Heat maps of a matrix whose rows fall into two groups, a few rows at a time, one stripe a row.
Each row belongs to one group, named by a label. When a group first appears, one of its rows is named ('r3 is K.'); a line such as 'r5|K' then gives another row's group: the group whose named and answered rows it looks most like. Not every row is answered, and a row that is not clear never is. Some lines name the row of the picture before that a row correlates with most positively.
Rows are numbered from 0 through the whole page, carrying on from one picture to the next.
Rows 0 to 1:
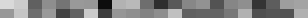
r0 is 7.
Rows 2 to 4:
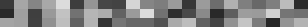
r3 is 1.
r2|1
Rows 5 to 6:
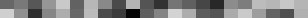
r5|1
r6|7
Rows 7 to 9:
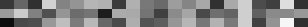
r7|1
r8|7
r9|1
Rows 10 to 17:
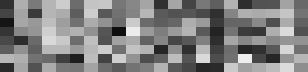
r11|1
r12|1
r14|1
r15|1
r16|7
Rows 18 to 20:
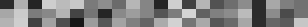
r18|1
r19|7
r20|7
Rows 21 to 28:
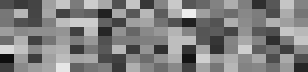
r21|1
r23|1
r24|7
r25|7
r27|1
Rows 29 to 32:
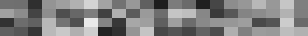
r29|1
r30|7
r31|1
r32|1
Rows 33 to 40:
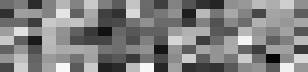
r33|1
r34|1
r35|1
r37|7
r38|1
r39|7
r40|1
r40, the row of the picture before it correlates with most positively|32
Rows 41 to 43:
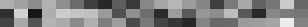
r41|7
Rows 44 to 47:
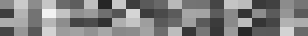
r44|7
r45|1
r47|1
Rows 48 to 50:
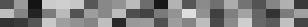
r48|1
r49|7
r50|1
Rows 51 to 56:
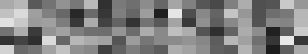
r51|7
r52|7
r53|7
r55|1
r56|7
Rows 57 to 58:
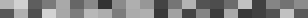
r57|7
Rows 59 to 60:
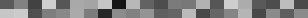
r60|7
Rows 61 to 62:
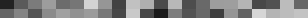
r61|1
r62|1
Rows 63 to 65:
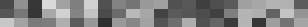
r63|1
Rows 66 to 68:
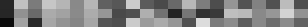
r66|1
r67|1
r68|1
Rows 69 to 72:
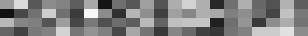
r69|7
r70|1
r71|7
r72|1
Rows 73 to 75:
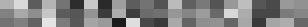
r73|7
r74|7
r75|1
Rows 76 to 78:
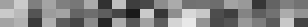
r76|7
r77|7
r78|7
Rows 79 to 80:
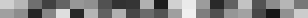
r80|7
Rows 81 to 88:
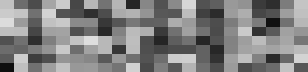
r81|7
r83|7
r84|7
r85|1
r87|7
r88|1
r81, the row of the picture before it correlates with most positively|80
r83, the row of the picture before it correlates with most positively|80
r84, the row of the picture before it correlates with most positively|80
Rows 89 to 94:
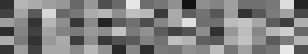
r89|1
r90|1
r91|7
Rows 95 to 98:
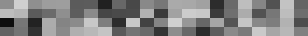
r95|7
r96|7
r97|1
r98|1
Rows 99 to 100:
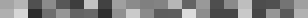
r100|7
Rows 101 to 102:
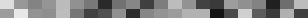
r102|7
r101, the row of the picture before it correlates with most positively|99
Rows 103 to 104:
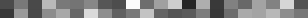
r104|1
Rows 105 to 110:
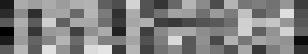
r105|1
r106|1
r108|1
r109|1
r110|1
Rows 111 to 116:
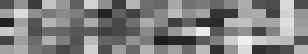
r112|7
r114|7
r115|1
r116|7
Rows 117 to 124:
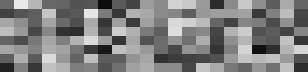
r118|1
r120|7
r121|1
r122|7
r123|1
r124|1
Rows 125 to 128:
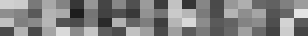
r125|7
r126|7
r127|7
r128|1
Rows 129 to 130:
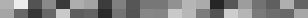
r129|7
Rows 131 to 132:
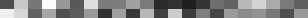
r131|1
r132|7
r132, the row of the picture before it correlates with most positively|129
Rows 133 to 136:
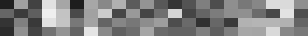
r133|1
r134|1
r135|1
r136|1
